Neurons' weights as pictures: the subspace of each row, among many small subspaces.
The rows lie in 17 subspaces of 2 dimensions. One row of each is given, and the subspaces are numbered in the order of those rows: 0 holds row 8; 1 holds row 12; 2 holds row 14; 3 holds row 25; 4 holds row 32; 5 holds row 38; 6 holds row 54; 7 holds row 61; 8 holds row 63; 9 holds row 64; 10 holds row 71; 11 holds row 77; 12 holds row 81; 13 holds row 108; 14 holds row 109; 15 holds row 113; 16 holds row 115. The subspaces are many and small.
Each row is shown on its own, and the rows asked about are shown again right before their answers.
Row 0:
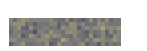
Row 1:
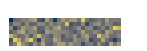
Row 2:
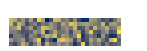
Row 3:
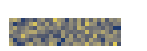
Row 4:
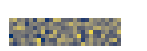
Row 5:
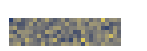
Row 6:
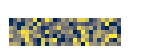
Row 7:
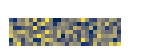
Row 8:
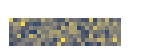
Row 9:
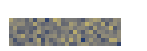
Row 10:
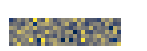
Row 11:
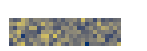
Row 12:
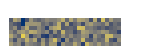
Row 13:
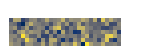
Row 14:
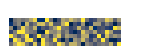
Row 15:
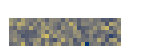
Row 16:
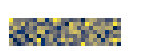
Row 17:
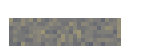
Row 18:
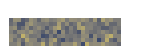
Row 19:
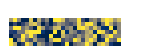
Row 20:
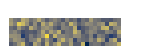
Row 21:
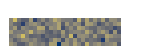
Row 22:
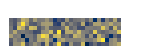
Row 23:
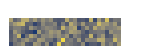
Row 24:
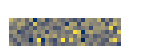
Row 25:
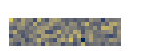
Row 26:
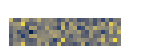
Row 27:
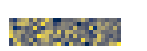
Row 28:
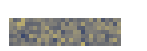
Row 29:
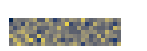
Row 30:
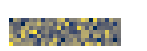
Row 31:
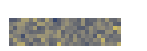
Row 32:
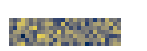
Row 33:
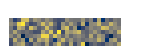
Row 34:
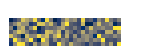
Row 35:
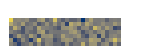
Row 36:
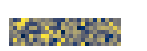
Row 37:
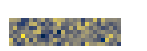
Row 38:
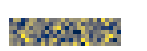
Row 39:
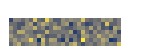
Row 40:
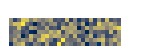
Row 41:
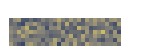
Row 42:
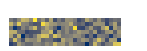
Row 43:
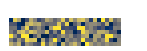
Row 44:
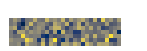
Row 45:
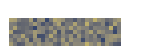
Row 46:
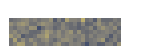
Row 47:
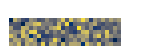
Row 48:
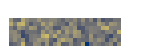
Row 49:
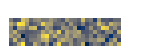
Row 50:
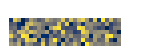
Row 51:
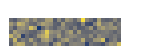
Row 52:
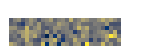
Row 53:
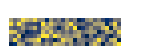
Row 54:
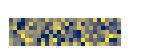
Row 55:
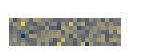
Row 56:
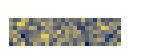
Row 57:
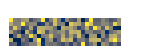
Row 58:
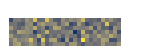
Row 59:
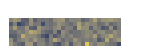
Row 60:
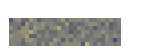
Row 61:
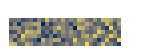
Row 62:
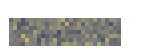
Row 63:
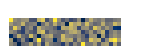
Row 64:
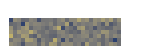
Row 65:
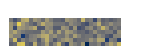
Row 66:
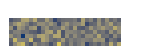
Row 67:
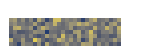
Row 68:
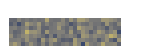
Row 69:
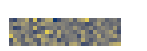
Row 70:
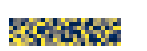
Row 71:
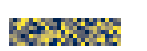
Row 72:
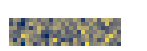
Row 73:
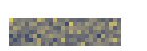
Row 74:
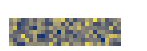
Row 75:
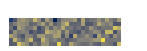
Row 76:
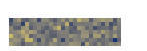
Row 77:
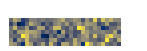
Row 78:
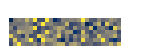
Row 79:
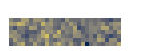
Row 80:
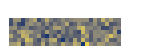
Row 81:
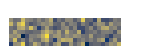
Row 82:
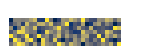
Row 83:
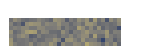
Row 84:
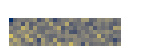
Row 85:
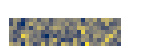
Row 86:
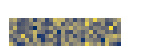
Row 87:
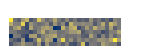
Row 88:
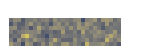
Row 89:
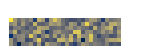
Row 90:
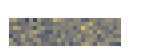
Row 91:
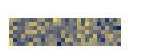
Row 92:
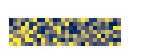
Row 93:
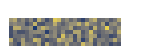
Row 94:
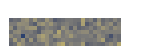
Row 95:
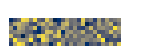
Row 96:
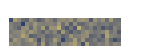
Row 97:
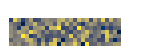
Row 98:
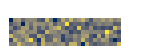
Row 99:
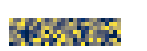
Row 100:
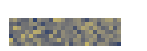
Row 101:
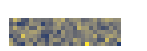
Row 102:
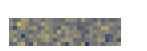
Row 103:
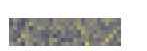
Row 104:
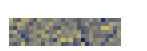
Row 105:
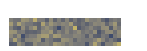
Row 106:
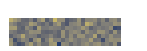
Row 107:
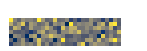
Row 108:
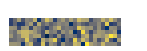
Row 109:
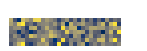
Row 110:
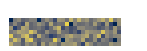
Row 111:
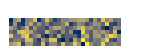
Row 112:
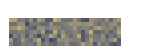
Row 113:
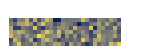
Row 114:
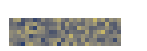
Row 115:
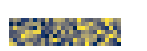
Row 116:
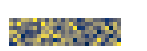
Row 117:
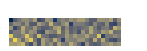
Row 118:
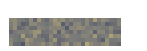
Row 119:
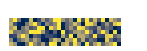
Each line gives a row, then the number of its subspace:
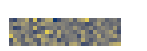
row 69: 16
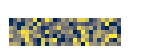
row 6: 13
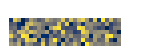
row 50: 1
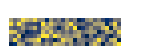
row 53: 7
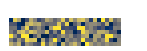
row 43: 1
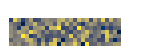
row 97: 10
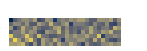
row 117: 14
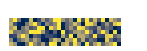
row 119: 10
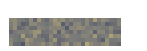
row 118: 6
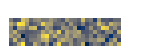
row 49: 11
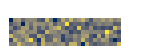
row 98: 10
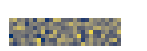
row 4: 7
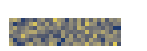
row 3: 8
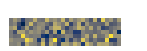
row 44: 6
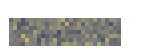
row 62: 4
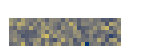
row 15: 13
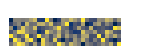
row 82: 2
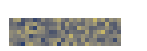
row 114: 14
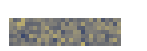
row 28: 1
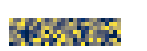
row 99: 15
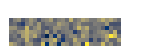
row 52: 15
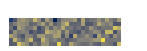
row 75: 10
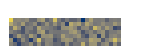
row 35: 8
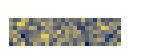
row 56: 11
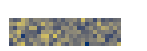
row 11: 11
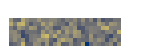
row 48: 11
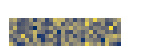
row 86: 4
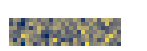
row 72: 12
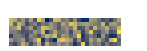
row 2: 16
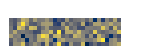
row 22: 6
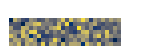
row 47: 8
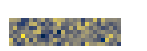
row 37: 5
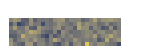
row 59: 13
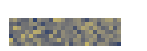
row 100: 16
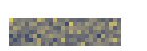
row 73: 14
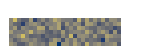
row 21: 10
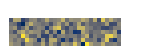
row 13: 5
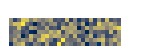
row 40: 8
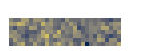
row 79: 13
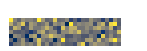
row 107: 14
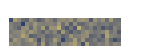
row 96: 10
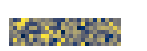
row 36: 1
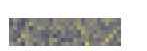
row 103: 12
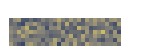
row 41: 14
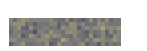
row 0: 8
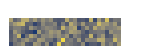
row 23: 0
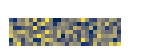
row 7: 15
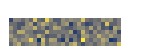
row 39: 6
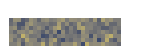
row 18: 5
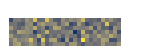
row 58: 6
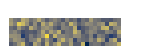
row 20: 13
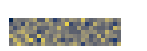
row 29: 2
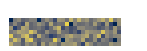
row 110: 14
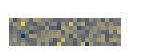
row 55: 10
